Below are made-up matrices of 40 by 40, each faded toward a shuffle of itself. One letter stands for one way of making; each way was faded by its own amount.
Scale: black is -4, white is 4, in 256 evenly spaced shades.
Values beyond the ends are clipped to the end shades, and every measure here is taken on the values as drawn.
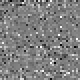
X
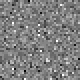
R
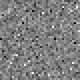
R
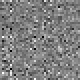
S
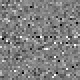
X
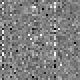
S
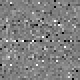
X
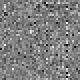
S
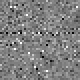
X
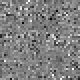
X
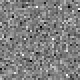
R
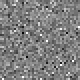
R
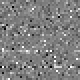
X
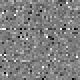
X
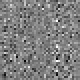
S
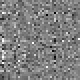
S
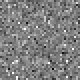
R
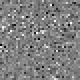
X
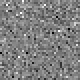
R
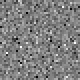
R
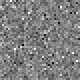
R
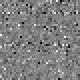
X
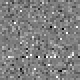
X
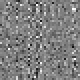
S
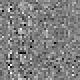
S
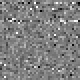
X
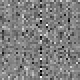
S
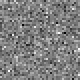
R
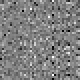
S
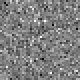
R
